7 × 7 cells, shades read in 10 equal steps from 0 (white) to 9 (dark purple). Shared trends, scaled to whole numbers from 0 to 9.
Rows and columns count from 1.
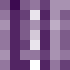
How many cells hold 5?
10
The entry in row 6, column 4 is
5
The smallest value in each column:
4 8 5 0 7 3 4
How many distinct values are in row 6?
4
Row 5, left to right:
5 8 7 1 8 4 6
